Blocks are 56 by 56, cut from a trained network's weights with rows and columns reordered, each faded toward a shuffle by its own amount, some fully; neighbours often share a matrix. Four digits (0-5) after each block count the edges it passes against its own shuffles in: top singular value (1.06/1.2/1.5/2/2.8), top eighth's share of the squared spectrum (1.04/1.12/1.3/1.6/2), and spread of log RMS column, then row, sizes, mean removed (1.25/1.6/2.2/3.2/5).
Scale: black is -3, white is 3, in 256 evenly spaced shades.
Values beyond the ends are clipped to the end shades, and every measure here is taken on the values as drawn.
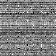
4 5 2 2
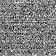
2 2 0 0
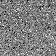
0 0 0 0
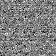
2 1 0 0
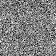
0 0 0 0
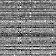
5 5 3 3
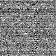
3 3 1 0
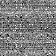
3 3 2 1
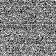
2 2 0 0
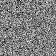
0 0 0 0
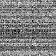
4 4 2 2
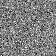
0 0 0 0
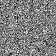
1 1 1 0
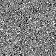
1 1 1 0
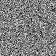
0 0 0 0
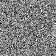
0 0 0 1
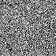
0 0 1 0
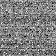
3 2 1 0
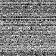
4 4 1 2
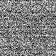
2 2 0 0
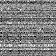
4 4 2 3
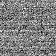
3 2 0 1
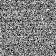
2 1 0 0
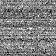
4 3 0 1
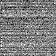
4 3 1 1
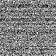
3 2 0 0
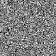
3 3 1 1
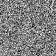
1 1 0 0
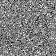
0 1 0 0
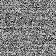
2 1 0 0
